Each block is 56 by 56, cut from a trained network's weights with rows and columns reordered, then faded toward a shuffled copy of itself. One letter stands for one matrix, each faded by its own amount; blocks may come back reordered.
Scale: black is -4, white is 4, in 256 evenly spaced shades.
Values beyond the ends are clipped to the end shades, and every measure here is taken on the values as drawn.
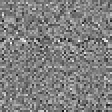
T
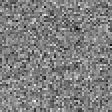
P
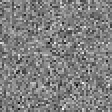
P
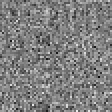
P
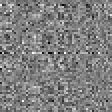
T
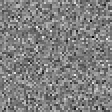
P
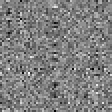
T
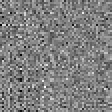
T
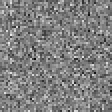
P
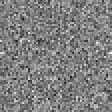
P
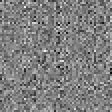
T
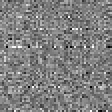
T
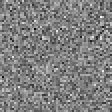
P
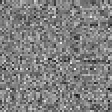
T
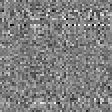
T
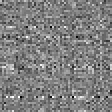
T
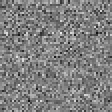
T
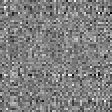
T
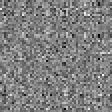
T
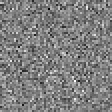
P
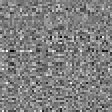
T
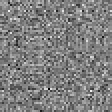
T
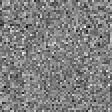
P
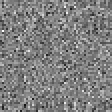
P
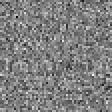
P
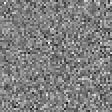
P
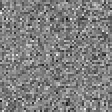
T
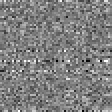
T
